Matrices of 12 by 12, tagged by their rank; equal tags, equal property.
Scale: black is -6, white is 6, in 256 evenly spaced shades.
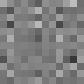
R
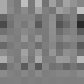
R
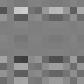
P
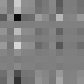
P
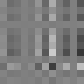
P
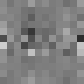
R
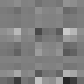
P
